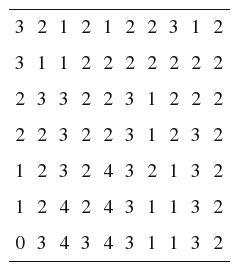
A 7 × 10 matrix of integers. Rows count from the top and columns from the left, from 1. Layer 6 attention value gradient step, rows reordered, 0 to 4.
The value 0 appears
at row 7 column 1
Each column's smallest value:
0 1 1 2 1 2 1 1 1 2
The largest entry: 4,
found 5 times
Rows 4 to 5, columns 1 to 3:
2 2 3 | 1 2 3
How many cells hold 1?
14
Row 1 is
3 2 1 2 1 2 2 3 1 2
